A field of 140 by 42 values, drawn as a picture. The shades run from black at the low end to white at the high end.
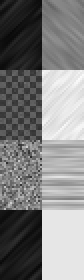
It is made of 4 by 2 panels. Panel 1,1: very low, slanting up to the right, faint in contrast. Panel 1,2: middling, slanting down to the right, faint in contrast. Panel 2,1: low, checkered. Panel 2,2: very high, slanting up to the right, faint in contrast. Panel 3,1: middling, fine-grained, strong in contrast. Panel 3,2: high, streaked across. Panel 4,1: very low, slanting up to the right, faint in contrast. Panel 4,2: very high, flat.
